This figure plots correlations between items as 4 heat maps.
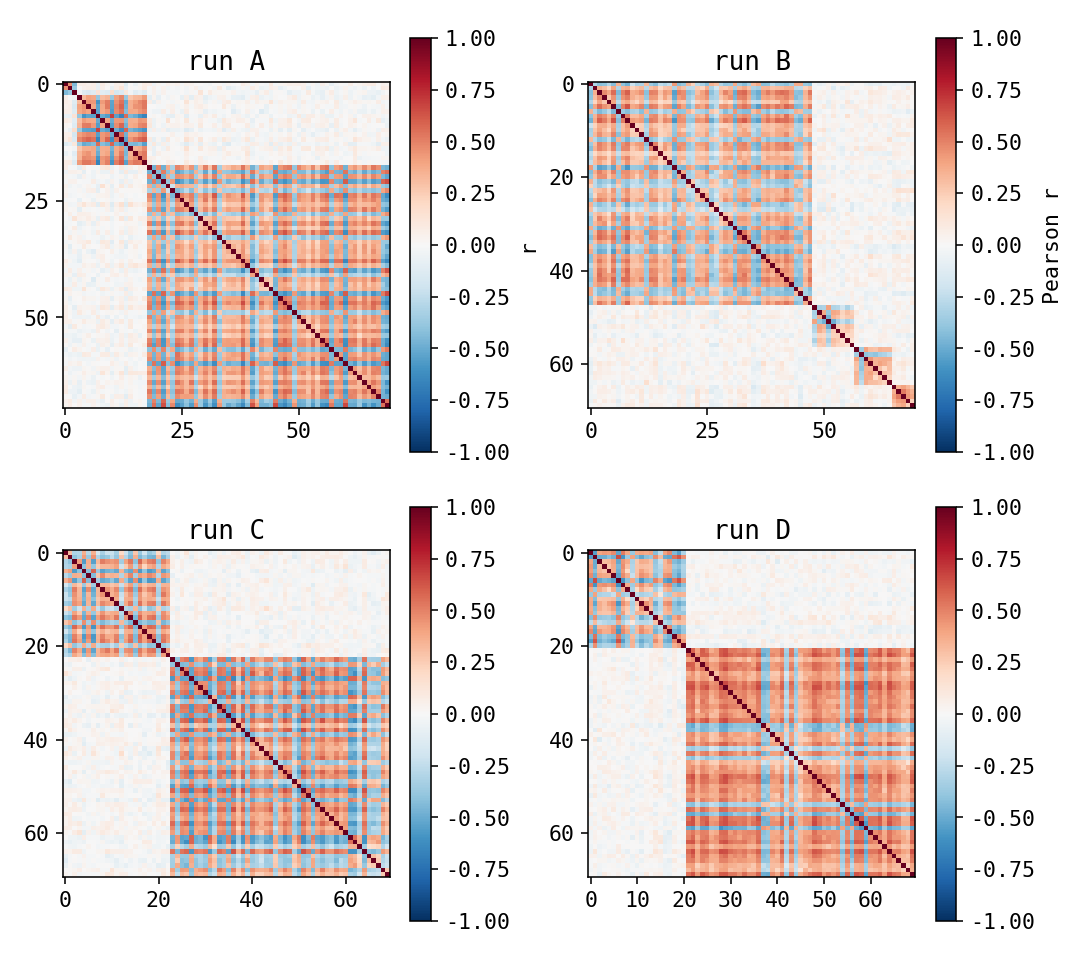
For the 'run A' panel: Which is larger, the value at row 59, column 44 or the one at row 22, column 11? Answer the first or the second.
the first
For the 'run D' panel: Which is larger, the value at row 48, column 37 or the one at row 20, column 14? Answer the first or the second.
the second
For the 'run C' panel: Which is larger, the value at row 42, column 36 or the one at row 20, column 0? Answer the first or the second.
the first
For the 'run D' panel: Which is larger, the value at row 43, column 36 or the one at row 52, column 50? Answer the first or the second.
the first
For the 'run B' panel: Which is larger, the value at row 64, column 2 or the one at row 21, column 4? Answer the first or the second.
the first
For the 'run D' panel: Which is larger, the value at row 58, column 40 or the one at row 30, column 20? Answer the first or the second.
the first
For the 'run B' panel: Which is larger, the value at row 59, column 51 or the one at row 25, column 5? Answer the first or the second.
the second
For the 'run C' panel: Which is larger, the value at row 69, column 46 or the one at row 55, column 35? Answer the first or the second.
the first
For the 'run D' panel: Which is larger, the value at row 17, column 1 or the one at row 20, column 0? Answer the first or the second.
the second
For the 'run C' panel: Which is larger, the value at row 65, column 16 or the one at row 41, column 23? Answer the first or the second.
the second
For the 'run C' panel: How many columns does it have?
70
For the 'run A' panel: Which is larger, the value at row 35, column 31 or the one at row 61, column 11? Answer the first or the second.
the first
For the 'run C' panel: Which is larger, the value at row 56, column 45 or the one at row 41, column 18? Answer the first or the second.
the second
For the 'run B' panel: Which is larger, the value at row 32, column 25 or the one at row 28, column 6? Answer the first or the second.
the first
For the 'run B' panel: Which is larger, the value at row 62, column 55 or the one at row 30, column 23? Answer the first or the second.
the second
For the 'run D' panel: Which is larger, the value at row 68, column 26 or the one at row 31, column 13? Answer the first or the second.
the first
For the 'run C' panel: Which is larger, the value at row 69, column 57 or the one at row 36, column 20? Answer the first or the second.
the first
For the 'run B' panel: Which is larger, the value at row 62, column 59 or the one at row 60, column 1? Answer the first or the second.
the first
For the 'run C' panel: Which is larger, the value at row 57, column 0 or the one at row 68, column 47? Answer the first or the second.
the second
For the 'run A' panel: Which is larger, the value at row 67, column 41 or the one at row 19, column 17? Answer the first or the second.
the second
